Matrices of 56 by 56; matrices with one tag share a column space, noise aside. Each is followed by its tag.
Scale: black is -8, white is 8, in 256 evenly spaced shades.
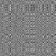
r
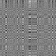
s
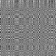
s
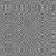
r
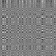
s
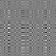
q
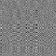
q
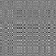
q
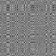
r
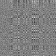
s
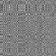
r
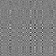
q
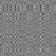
r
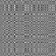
r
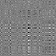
q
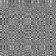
s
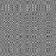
r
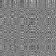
s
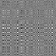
q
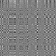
s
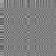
s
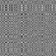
r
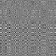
q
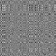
r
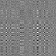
q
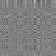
s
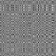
r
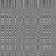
s
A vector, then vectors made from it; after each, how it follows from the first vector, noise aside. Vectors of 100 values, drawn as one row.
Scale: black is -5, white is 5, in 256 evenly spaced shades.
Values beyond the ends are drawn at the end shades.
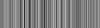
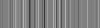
partly zeroed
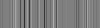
partly zeroed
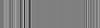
partly zeroed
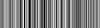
scaled up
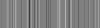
partly zeroed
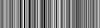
scaled up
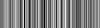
scaled up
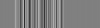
partly zeroed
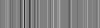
partly zeroed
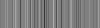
partly zeroed
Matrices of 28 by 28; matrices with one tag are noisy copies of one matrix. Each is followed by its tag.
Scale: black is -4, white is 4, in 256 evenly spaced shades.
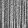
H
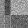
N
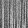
H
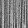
H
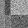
N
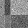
N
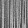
H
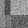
N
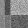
N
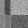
N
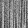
H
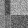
N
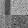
N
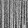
H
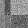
N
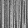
H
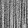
H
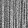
H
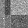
N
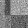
N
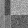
N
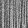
H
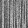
H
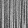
H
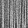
H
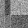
N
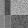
N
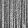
H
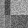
N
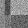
N
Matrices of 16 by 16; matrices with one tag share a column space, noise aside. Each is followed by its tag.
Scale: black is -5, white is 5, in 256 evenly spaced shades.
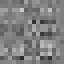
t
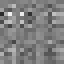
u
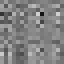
u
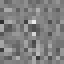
t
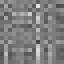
u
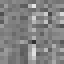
u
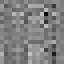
u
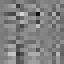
u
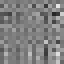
u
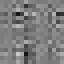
u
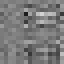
u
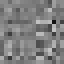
t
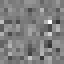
t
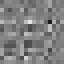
t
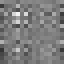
u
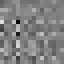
t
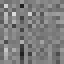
u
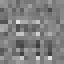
t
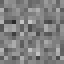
t
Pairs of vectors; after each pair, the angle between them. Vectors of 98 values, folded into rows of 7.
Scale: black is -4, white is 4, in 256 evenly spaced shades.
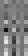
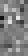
orthogonal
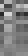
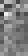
nearly parallel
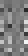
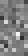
orthogonal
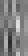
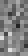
partly opposed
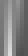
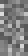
orthogonal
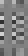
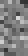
orthogonal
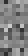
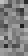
partly opposed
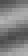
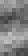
nearly opposite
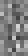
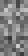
partly aligned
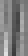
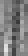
nearly parallel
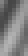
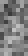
partly aligned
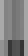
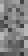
partly aligned
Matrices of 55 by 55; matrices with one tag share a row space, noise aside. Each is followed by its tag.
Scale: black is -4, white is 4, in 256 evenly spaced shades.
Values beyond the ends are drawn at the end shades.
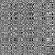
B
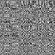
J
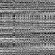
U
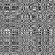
J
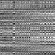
U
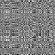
J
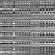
U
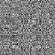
J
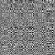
B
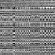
U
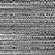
U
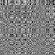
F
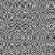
F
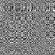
F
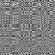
J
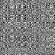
F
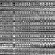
U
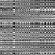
U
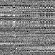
U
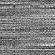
U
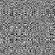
F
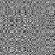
F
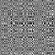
B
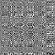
B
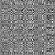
B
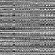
U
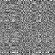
J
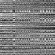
U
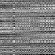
U
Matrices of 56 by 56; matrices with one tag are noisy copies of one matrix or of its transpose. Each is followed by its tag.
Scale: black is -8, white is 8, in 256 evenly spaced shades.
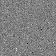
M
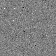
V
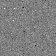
V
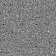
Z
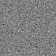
Z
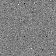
Z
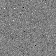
V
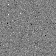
V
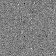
Z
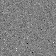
M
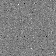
Z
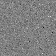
M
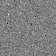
V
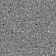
Z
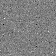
Z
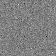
Z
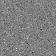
M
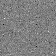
Z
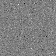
Z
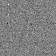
V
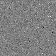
M
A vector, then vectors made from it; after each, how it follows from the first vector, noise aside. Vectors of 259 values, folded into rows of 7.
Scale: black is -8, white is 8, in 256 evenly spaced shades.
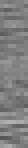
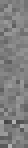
sign-scrambled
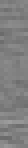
shrunk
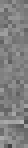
sign-scrambled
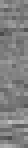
copied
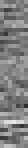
scaled up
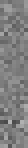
sign-scrambled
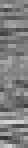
scaled up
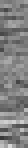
scaled up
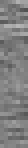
reversed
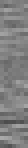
negated
